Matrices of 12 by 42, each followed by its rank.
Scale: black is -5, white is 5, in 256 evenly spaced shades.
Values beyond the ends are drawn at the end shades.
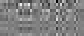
two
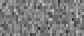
full rank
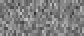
full rank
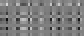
one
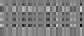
one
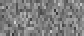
full rank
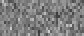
full rank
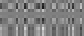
one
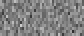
full rank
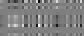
one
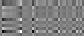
one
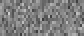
full rank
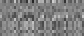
two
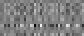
two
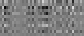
two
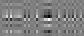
one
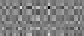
two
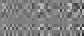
two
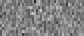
full rank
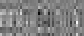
two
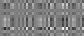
one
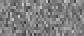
full rank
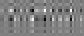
one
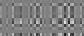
one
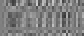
two
